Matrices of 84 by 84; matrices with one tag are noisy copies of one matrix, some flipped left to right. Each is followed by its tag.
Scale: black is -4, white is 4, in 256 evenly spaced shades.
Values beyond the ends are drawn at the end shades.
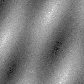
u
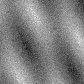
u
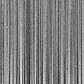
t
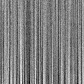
t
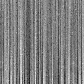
t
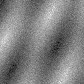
u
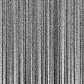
t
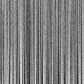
t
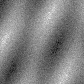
u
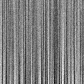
t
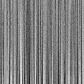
t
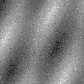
u
